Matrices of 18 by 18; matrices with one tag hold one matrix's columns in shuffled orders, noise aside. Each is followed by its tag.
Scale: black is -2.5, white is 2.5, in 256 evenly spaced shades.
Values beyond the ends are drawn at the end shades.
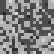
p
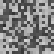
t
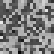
p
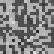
t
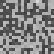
p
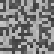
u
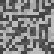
u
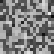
u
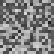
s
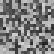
p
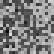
t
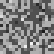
p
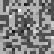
t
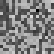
p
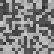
p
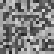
u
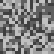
p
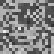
s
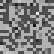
s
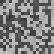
t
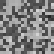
u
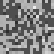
p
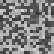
s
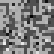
t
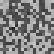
p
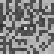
p
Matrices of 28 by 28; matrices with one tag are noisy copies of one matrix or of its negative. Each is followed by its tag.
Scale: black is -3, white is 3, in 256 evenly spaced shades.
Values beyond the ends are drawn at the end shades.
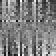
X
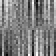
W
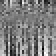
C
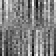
W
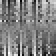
X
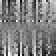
X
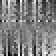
X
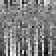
C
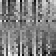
X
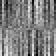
W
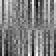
W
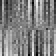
W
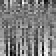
C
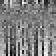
C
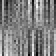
W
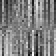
W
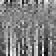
C
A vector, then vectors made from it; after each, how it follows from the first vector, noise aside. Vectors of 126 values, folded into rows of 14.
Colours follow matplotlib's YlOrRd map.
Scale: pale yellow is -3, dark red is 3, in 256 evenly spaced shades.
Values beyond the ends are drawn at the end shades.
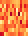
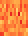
shrunk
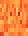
shrunk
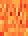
shrunk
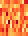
reversed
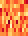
reversed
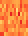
shrunk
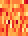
reversed
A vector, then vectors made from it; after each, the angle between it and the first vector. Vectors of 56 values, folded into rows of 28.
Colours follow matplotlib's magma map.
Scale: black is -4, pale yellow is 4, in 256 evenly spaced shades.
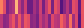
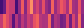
nearly opposite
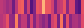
orthogonal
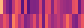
partly aligned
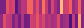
nearly opposite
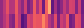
orthogonal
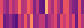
orthogonal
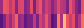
orthogonal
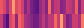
partly aligned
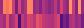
partly opposed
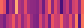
nearly parallel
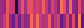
nearly opposite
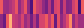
partly aligned
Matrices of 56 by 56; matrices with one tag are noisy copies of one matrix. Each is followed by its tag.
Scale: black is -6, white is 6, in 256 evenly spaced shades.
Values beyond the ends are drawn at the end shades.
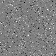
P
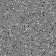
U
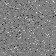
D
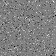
D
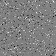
D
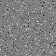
U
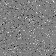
D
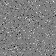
D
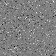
D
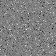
U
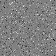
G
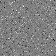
G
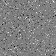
D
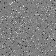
G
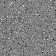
G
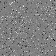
G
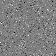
P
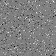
D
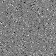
P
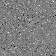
D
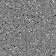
D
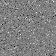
D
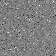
D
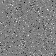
P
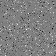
U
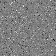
G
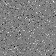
D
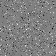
U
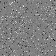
G
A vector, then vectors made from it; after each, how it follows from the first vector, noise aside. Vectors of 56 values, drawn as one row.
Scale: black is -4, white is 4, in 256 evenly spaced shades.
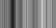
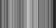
wrapped around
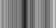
wrapped around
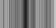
wrapped around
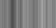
shrunk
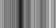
wrapped around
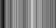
wrapped around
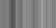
shrunk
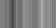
shrunk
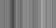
shrunk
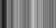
wrapped around
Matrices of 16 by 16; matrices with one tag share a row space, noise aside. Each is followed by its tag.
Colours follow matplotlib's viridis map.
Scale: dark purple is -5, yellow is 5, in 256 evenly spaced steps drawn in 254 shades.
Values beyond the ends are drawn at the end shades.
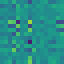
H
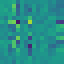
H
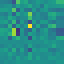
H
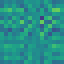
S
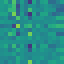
H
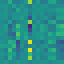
H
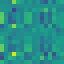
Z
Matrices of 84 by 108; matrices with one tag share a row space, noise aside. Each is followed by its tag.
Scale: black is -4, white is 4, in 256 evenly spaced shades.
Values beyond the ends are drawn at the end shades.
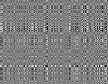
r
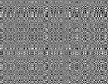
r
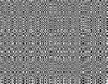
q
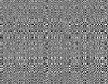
r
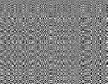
q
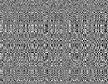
r
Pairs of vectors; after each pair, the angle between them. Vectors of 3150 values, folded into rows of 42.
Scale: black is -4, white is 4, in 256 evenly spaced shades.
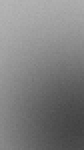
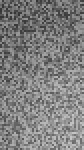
partly opposed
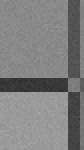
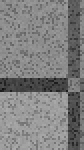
nearly parallel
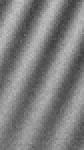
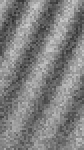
nearly opposite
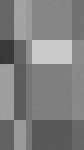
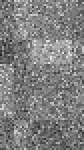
partly aligned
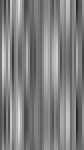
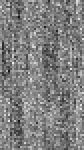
partly opposed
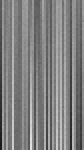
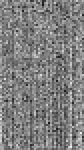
partly opposed
